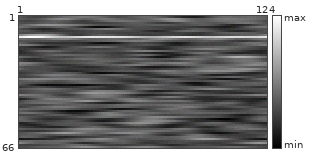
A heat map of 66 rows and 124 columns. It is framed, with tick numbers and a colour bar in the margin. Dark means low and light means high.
Odd lines: row 11. Average level on the scale: 30%. Histogram: skewed, a long tail of high values. Slope: none. Grain: streaks across.
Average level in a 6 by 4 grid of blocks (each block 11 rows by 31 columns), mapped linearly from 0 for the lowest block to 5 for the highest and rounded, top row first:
5434
1213
2123
2310
1230
2421
